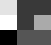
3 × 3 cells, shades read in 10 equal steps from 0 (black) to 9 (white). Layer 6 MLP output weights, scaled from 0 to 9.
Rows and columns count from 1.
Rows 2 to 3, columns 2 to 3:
2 6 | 3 3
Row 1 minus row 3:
8 -1 -1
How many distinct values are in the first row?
2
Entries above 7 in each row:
1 1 0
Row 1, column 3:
2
